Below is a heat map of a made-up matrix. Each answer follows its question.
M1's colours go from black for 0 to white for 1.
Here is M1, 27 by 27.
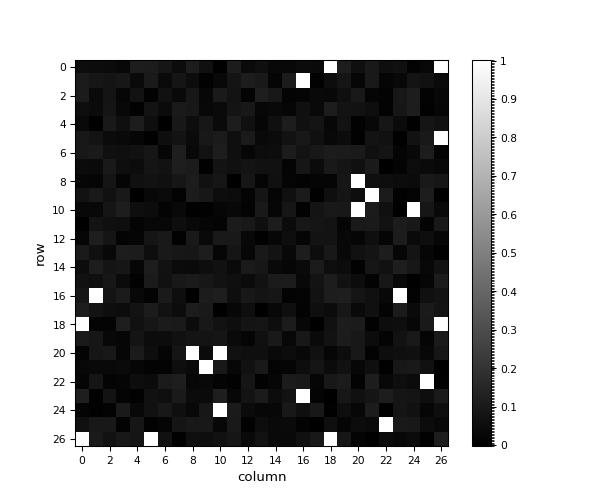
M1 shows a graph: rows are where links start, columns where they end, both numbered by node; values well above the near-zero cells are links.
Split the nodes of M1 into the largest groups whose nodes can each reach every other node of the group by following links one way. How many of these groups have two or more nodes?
5
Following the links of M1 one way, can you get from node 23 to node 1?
yes
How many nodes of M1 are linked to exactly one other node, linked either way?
9
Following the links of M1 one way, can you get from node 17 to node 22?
no
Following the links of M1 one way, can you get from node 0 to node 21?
no
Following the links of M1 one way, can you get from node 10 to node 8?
yes
